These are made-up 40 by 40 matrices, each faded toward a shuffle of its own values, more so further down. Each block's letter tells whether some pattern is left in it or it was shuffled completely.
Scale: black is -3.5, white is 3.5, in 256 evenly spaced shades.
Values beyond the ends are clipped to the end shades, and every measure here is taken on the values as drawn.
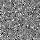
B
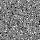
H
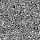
H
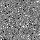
H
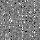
B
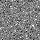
H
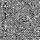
B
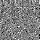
B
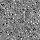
H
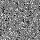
H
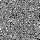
B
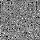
B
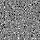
B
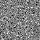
B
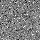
H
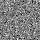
H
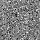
B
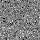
H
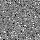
H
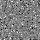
H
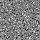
H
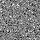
H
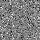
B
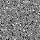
B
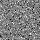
H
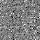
B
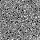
H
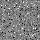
H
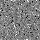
H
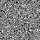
B
